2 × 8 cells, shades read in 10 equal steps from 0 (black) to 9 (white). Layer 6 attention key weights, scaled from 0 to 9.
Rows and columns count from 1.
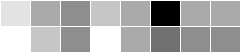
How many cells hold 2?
0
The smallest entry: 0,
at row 1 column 6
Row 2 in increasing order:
4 5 5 5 6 7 9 9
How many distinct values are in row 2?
5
